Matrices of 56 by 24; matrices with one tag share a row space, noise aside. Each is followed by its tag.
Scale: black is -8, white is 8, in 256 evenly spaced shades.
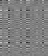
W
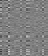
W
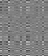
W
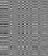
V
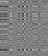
V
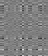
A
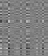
W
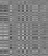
V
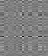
A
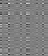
W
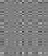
A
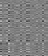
W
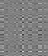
A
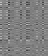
W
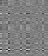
W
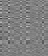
W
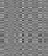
A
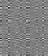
W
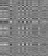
V
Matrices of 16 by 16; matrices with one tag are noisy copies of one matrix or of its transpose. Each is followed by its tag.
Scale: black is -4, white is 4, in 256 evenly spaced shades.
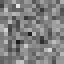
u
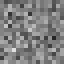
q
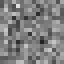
u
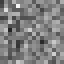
u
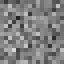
q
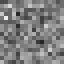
u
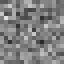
u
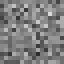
q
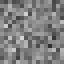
q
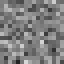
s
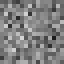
q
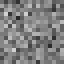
q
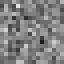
u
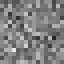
q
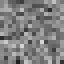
s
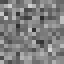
u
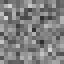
u
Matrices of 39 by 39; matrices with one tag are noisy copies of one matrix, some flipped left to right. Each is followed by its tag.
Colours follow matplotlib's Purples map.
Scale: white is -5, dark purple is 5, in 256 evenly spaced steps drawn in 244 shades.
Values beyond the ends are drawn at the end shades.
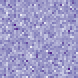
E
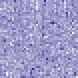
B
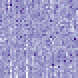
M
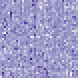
B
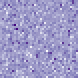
E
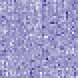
B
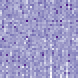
M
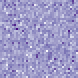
E
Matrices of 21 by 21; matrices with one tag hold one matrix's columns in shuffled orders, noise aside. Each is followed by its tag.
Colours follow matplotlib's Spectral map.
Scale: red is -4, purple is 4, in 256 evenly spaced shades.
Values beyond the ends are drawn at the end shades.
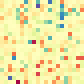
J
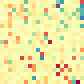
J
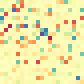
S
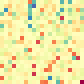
J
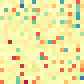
J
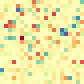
S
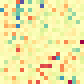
J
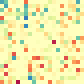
J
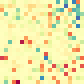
J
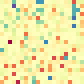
J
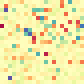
S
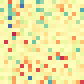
J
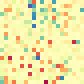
J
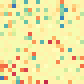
J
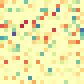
S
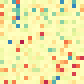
J
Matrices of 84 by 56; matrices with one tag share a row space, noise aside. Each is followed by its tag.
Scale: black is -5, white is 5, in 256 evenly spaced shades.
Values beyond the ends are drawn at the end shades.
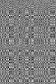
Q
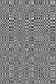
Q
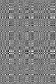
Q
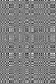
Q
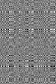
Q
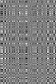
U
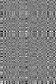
U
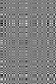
U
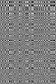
Q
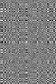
U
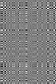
U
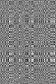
Q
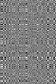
U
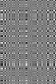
U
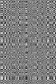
U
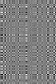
U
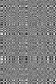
U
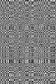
Q
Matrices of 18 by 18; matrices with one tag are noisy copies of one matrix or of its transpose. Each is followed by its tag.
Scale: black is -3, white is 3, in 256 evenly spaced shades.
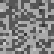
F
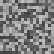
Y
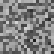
Y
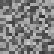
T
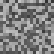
Y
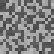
T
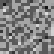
T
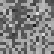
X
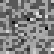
F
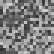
X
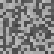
Y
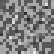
T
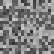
F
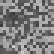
X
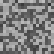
Y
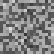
Y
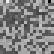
X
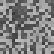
X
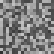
Y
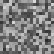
Y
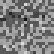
X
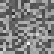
F
